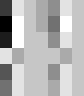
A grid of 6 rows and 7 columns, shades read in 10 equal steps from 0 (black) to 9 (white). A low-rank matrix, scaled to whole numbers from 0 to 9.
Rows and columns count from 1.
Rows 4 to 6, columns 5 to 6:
7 6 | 5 8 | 6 8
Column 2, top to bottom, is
8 9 9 6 8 8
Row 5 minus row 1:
1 0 0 1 0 0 0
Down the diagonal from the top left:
2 9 7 7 5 8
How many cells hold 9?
3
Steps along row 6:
up down same down up down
